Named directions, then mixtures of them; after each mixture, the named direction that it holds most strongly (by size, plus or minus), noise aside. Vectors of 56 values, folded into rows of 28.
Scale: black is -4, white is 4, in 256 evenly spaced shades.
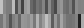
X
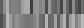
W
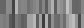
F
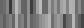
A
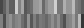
X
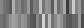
F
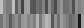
X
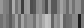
X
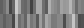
A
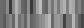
A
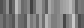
A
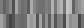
F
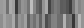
A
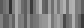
A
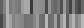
W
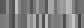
F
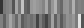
X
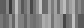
A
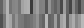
W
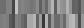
F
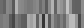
F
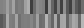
W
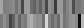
X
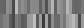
F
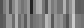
A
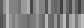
W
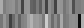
X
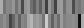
X
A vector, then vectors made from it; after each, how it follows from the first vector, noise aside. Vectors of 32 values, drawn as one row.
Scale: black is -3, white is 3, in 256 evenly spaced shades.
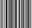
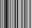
sign-scrambled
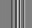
partly zeroed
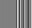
partly zeroed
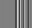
partly zeroed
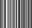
sign-scrambled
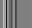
partly zeroed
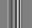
partly zeroed
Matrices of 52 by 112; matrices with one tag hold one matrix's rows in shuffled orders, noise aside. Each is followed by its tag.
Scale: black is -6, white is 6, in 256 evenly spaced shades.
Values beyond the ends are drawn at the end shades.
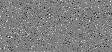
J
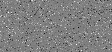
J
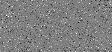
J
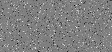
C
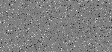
J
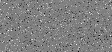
J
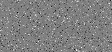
C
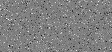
J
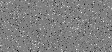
C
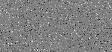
J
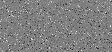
J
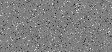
C
